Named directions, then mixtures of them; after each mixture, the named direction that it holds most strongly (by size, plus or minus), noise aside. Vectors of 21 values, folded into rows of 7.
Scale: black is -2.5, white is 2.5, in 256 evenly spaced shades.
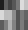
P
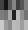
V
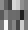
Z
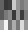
Z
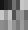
P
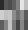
P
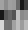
P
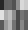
P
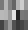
V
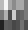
V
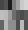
P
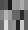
Z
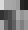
P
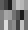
Z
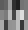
Z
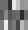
Z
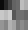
P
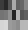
V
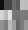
P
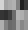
P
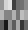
Z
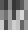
V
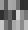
P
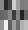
Z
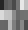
P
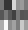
Z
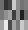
Z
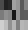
V
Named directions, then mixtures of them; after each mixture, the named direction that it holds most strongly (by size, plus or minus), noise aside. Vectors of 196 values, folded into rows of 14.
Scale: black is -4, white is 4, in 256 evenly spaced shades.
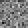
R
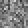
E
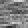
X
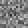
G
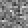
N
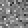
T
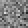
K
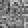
T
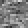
X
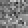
G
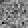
R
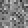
E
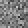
G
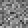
R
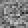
K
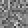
E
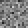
R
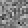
N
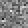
N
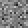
K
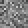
G
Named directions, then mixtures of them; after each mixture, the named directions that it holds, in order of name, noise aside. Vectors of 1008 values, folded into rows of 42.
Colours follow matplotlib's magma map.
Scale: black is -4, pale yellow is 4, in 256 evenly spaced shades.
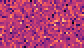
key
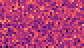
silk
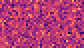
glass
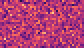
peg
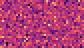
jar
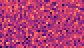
jar, silk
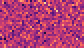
key, peg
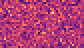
peg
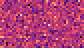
jar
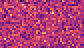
peg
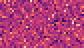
key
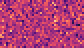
jar, key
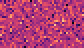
key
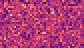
peg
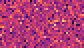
key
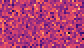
glass, key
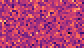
glass, silk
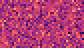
glass
